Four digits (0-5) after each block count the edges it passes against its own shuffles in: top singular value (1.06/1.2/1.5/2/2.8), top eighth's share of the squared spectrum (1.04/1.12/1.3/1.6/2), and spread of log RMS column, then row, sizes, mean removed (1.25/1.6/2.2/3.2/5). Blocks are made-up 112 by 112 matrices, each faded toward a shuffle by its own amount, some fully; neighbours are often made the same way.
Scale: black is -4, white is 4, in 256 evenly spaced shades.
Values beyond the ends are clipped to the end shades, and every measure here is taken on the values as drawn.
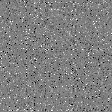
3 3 1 1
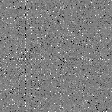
4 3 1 1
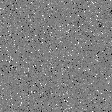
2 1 0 0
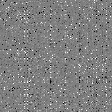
4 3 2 1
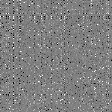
4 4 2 2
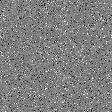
2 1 0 0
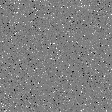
0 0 0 0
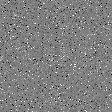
2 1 0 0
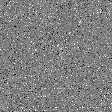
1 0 0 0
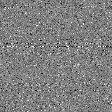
2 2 0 3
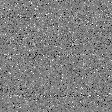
1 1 0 2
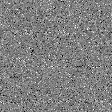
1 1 0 2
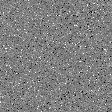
0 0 0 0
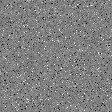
0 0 0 0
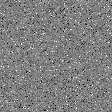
0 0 0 0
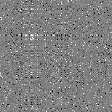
4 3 2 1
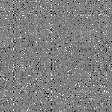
4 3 2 2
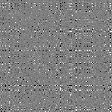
5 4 3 3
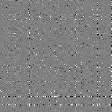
5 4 2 2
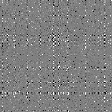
5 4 3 3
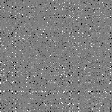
4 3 2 2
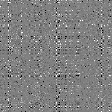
5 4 3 3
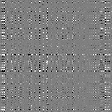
5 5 4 4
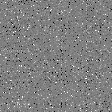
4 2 1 1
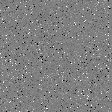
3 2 1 0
